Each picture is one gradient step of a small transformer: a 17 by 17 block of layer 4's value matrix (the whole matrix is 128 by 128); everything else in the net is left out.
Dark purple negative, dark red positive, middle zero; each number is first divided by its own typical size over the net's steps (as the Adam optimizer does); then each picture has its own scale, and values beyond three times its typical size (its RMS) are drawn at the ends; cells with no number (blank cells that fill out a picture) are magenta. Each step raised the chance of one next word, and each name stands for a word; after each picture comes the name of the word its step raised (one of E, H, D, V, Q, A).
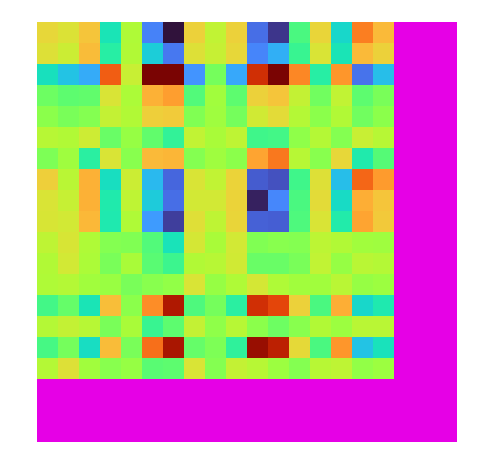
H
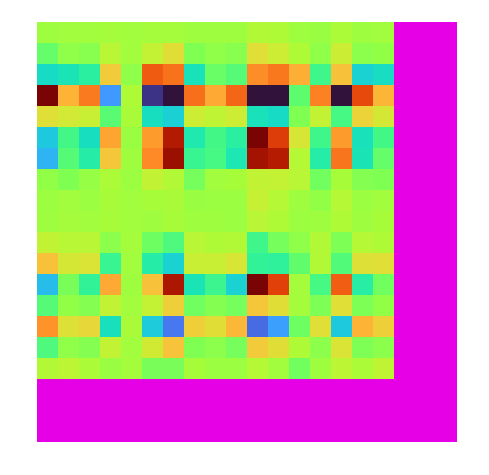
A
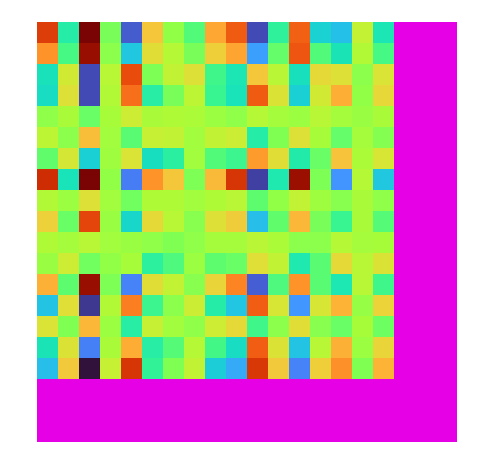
H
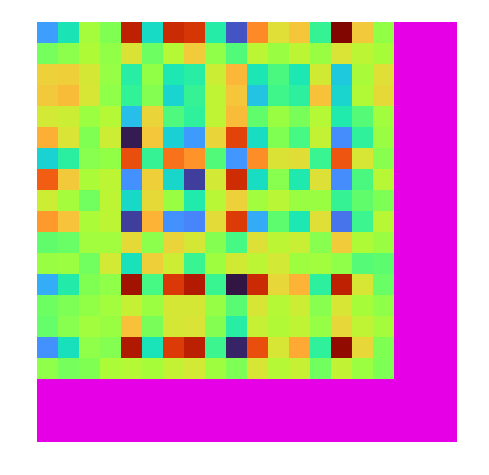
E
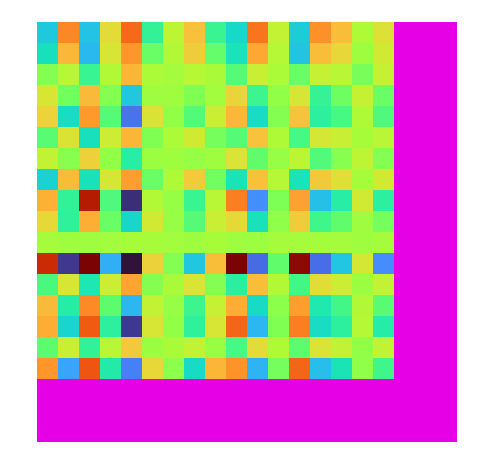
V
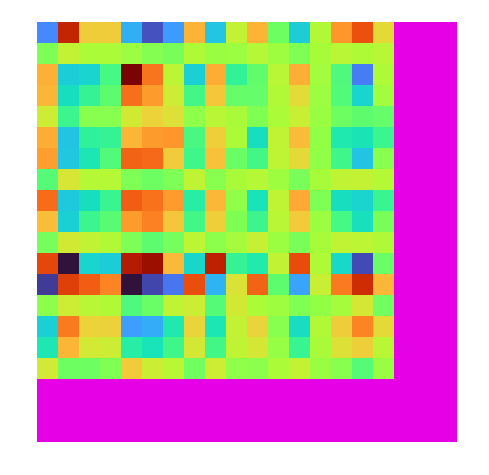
E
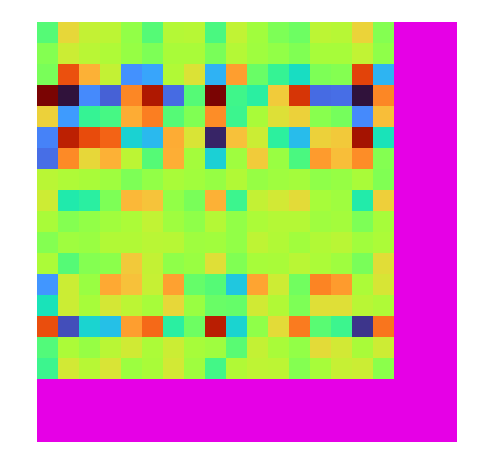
A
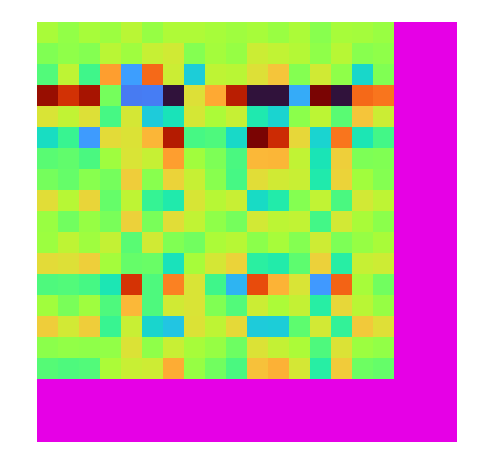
A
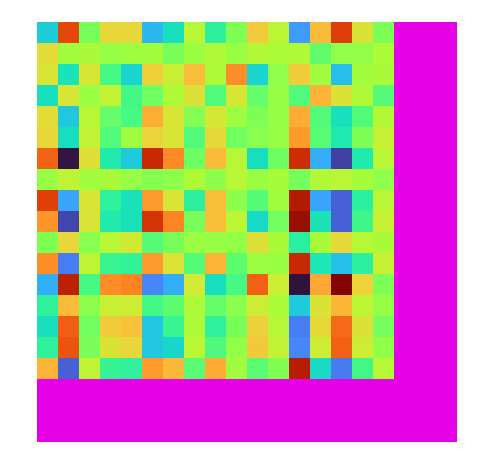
E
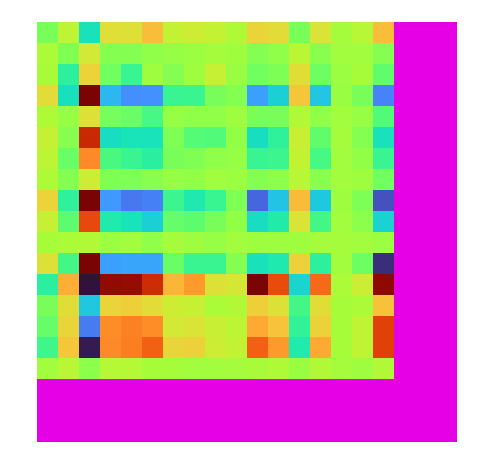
E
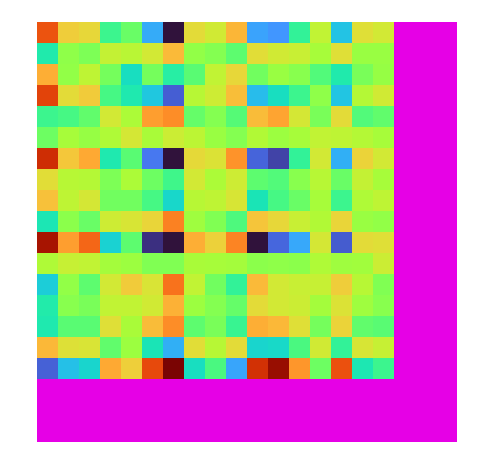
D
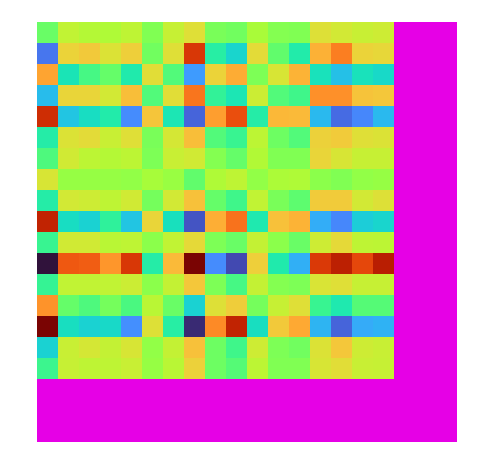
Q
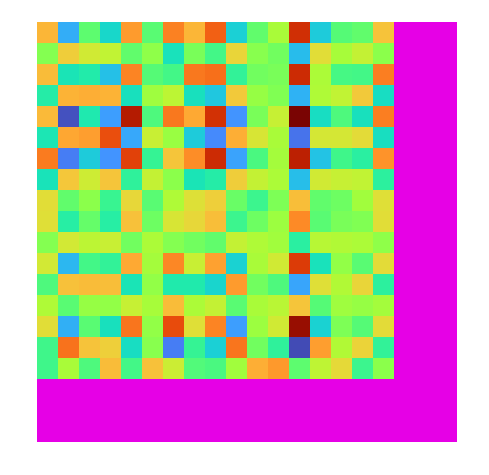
Q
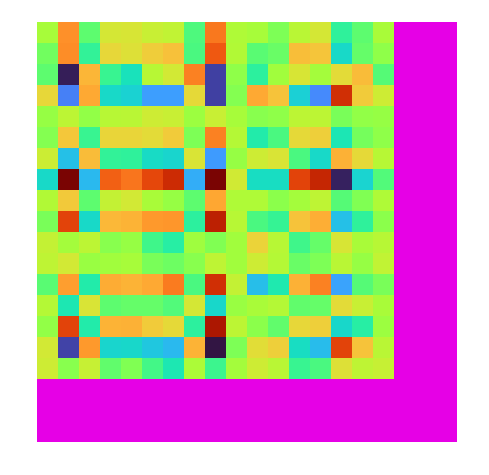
H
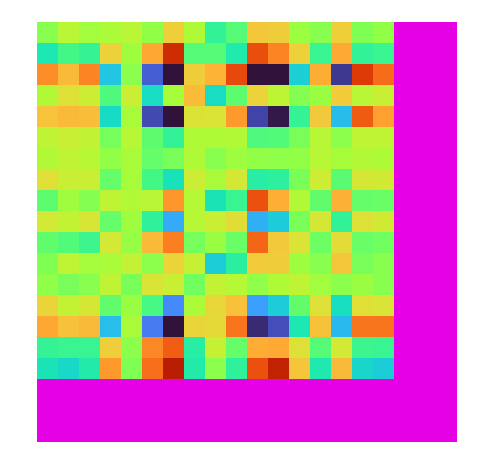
Q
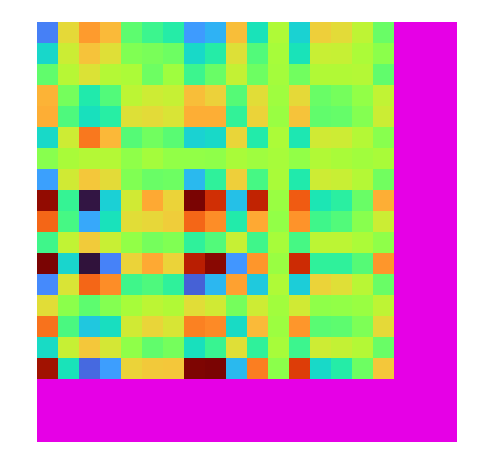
V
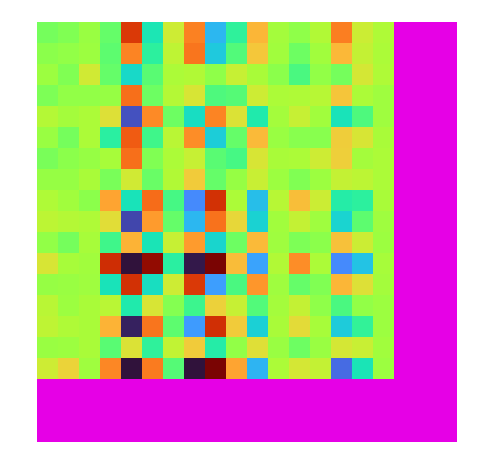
V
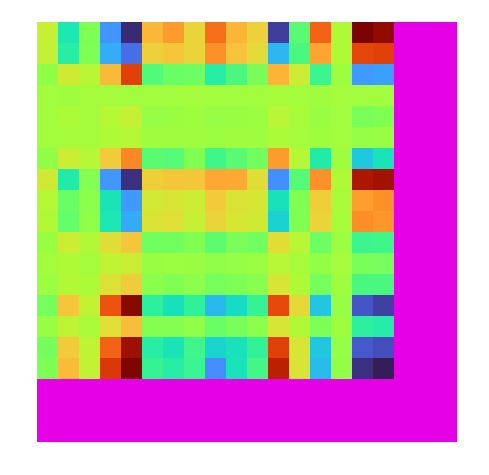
H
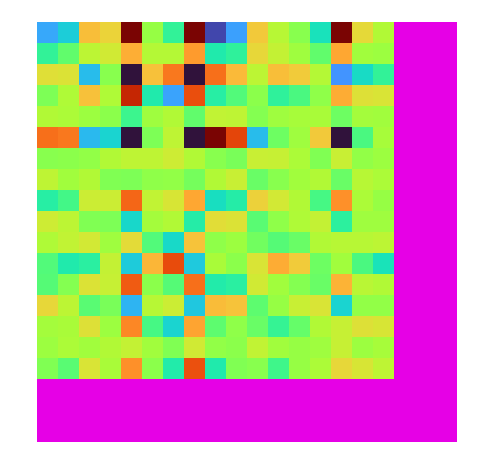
E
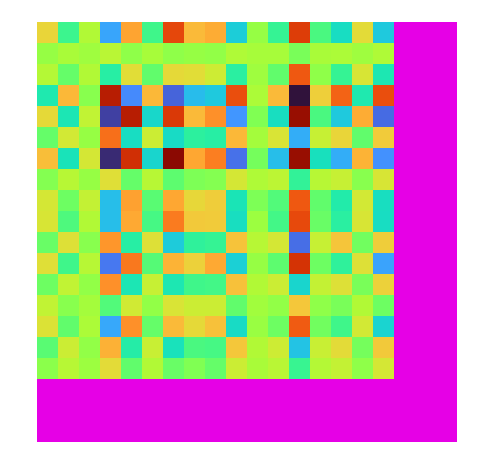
Q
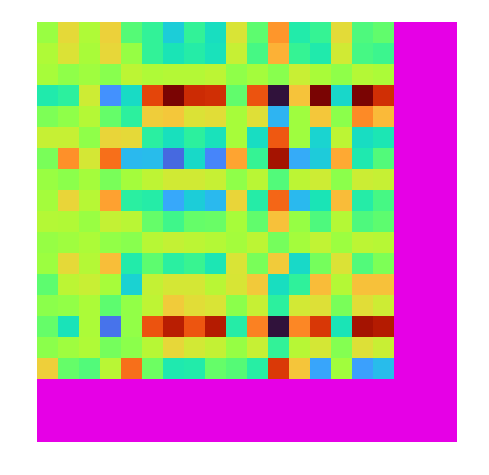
A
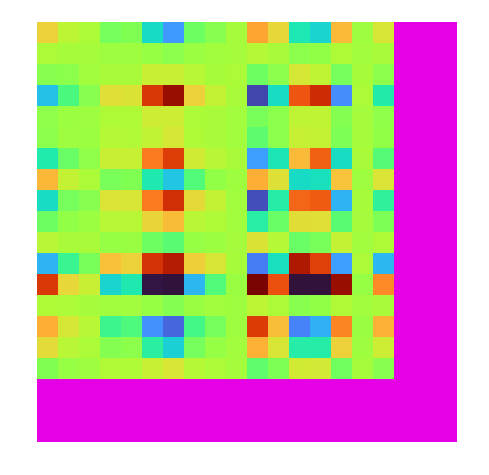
E
